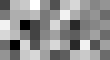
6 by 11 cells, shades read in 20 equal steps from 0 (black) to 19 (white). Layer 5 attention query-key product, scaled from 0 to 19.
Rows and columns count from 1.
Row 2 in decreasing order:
18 14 13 13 13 11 11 10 9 9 8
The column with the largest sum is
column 9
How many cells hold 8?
5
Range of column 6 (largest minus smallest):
10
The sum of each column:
67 61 68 65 64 67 69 56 74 62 58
